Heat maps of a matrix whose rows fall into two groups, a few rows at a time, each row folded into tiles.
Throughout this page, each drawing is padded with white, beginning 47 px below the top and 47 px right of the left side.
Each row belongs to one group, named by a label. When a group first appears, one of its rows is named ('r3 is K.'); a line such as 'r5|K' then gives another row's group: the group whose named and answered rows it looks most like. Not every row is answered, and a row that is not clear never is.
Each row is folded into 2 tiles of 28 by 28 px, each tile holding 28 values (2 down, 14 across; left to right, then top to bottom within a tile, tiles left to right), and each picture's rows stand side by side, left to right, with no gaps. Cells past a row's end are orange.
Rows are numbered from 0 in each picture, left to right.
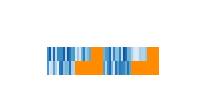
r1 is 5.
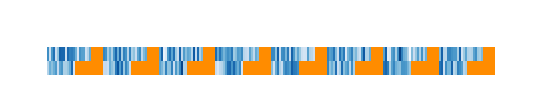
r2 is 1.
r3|5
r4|5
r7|1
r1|5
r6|1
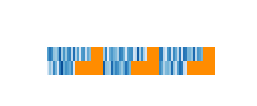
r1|1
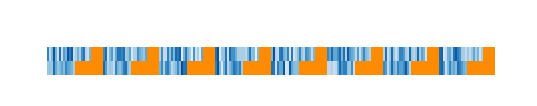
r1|1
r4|1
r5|5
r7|1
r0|5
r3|1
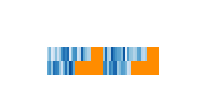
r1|1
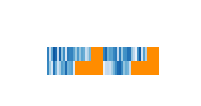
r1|5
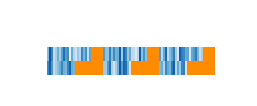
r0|1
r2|5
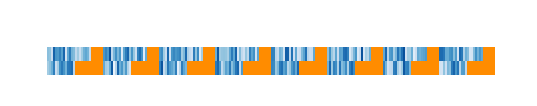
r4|1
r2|1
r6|1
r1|5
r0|5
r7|5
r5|1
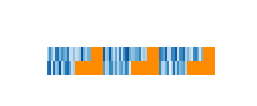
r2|5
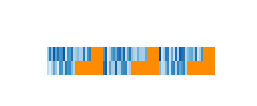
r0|5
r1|1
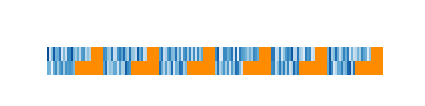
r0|5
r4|1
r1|1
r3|1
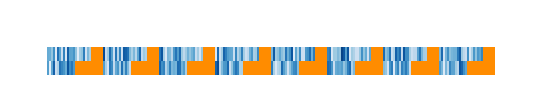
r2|1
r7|1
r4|1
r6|5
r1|5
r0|5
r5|1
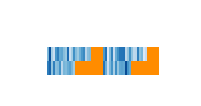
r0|1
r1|1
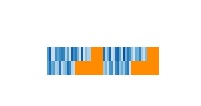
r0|1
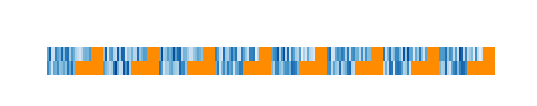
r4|5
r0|1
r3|1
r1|1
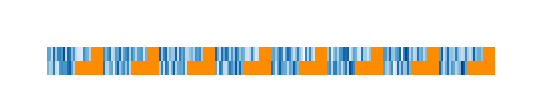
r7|1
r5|1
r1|5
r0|5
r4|1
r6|5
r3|5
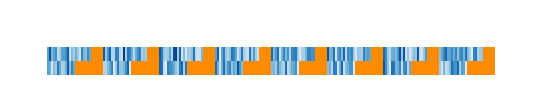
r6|1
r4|5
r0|1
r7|5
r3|1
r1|5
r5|5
